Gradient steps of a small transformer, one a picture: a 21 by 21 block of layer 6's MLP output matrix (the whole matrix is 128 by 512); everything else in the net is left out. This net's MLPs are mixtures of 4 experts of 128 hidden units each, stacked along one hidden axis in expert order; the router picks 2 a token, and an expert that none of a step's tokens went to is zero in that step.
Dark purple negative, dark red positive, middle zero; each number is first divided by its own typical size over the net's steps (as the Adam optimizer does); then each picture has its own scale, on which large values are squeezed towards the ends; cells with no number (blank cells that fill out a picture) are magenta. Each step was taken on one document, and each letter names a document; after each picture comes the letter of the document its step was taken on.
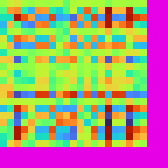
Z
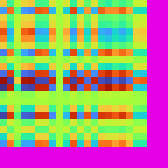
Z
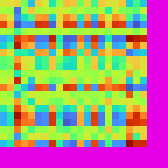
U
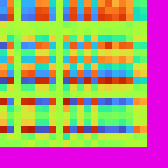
Z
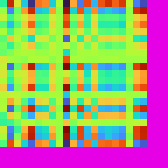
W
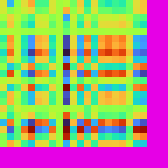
W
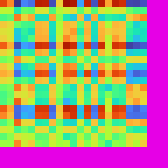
U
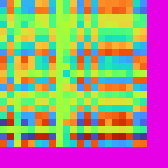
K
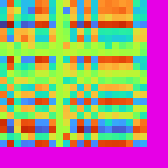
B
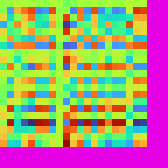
Z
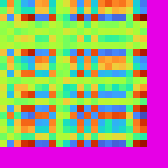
W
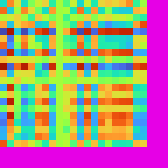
K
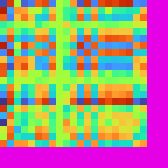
K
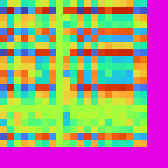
K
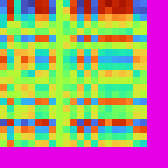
B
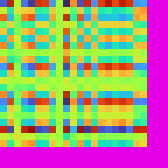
B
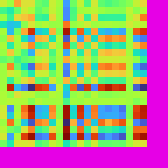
W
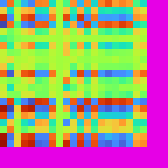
B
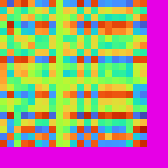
K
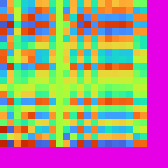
B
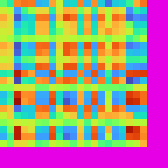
U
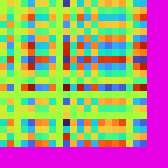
W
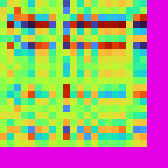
W
